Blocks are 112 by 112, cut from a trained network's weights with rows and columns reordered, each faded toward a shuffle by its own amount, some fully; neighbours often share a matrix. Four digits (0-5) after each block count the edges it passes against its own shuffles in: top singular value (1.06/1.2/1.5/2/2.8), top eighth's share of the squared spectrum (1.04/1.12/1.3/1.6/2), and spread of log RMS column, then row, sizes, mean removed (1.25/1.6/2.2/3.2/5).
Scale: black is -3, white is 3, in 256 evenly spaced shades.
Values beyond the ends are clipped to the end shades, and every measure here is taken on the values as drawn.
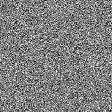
3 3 1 0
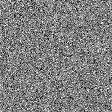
2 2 0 0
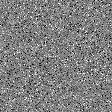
0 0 0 0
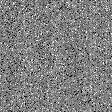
1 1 0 0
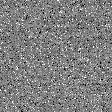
0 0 0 0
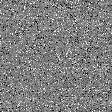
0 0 1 0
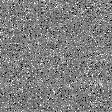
1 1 1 0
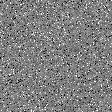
0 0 0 0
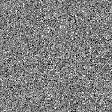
2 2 1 1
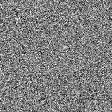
3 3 0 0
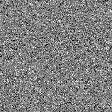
2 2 0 1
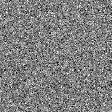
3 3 1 1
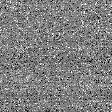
2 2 2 0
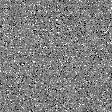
1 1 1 0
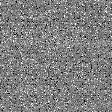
2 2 2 0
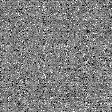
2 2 2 0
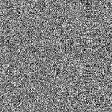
3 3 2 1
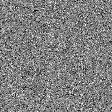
2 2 0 1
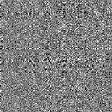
4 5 3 3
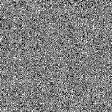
3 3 2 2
